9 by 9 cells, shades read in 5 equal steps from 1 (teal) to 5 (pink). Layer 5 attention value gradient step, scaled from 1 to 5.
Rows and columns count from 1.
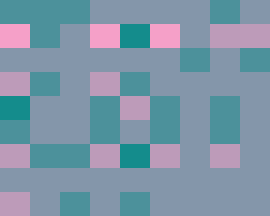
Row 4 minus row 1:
2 0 1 1 -1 0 0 1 0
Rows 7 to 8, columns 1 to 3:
4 2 2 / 3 3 3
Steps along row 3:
same same same same same down up down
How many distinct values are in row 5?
4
